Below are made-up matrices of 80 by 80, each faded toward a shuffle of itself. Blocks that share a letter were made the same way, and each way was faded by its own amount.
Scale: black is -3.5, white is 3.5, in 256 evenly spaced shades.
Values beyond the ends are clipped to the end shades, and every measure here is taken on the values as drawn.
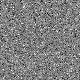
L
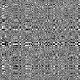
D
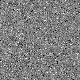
L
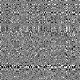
D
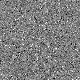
L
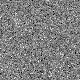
L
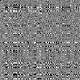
D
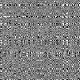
D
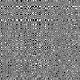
D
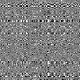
D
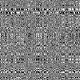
D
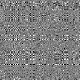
D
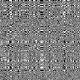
D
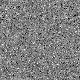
L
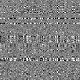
D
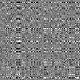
D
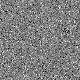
L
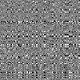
D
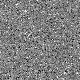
L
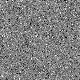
L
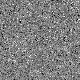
L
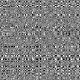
D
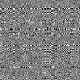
D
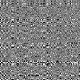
D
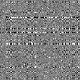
D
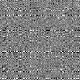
D
